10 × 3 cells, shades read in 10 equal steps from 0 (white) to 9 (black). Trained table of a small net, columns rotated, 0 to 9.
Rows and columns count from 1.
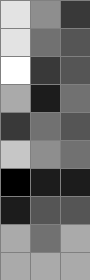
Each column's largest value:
9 8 8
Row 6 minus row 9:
-1 -1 2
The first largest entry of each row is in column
3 3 2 2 1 3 1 1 2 1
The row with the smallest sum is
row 10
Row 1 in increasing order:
1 4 7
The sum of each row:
12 12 13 16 18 11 25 20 11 9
